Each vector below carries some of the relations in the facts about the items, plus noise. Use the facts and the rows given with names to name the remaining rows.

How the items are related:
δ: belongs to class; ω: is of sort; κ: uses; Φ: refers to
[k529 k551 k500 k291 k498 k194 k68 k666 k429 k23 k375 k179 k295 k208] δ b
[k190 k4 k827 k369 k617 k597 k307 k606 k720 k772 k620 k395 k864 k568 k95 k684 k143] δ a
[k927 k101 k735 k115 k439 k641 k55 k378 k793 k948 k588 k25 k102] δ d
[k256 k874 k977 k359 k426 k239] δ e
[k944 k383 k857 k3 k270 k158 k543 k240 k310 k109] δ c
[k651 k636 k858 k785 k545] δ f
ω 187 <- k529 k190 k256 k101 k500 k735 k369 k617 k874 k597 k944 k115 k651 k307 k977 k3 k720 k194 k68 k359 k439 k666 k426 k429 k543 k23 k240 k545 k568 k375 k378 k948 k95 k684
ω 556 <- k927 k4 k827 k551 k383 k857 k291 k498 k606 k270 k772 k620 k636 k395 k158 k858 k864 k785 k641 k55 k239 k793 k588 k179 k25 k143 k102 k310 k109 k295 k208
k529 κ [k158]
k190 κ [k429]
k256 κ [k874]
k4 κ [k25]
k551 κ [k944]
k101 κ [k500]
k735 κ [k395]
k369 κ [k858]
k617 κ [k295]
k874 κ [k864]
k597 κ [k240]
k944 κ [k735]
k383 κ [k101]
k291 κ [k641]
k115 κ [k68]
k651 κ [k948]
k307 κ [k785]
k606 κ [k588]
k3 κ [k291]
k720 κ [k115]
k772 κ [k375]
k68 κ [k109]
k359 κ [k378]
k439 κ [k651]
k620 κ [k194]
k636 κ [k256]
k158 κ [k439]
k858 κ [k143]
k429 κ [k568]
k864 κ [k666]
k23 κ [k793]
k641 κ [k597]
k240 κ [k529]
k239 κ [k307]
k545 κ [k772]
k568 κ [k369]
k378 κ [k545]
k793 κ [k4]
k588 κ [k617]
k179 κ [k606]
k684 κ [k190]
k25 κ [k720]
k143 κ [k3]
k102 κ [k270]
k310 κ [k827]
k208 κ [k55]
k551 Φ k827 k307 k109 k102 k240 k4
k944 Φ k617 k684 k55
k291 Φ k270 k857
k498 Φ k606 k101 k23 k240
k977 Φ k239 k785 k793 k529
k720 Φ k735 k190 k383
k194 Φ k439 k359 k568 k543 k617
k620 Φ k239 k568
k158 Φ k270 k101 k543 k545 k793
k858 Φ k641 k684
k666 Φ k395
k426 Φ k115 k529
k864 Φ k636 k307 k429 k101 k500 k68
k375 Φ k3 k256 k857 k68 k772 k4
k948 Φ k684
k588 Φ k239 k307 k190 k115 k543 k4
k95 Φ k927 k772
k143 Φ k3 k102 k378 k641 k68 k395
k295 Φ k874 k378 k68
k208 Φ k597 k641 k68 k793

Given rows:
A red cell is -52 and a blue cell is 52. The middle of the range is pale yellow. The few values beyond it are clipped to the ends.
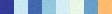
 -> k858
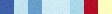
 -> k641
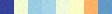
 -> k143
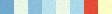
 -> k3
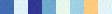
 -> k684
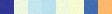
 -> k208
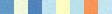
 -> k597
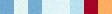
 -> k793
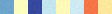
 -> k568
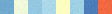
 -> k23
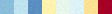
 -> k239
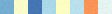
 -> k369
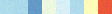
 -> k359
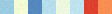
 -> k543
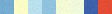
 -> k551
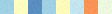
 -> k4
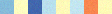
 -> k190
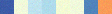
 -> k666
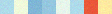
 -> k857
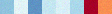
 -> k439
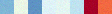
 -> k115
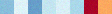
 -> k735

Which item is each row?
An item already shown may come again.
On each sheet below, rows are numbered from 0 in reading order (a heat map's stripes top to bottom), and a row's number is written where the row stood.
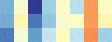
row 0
k617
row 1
k720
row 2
k395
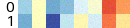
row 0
k158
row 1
k568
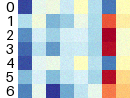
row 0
k68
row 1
k857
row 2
k378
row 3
k641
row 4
k68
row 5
k102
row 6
k944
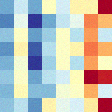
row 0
k977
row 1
k944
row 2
k772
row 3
k620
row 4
k617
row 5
k588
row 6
k864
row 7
k239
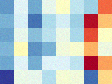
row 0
k785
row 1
k55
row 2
k3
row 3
k95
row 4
k793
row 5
k295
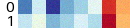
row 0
k948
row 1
k101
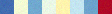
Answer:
k529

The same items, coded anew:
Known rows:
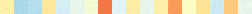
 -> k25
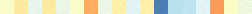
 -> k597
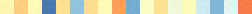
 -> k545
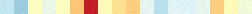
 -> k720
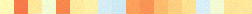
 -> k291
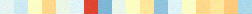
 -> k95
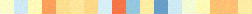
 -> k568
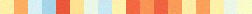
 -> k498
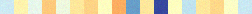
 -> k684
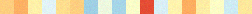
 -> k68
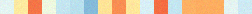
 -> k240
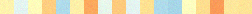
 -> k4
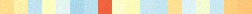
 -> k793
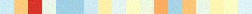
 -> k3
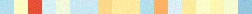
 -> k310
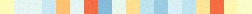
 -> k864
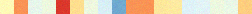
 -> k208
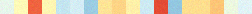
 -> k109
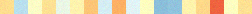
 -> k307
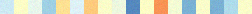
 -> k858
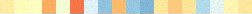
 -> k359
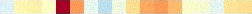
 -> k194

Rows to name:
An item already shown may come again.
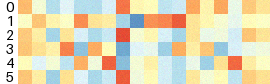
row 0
k101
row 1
k375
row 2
k793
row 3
k256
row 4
k864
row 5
k793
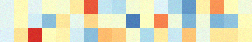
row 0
k143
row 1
k858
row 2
k543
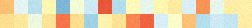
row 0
k102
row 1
k529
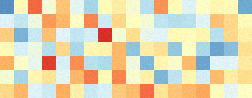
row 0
k944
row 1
k620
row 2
k115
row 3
k785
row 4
k239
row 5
k190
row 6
k23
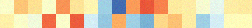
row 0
k375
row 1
k359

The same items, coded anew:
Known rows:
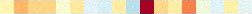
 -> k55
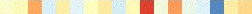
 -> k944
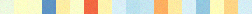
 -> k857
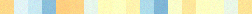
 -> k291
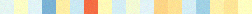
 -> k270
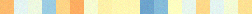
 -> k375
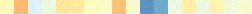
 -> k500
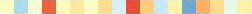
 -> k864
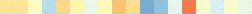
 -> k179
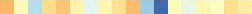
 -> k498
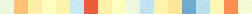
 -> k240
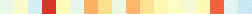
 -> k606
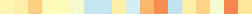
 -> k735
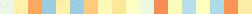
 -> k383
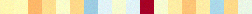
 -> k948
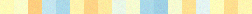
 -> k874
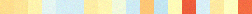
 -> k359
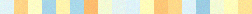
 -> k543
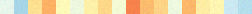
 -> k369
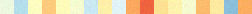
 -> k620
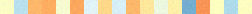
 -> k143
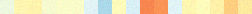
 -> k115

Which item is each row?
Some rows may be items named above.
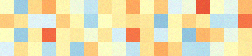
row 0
k720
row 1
k194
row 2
k864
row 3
k543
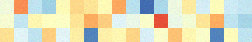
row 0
k68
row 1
k772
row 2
k858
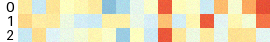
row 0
k588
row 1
k359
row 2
k793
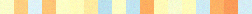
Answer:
k101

